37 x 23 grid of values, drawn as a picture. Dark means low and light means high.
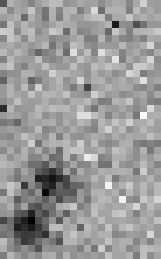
Histogram: skewed, a long tail of low values. Ninth with the lowest average: bottom left. Mirror symmetry: none. Dips: two.
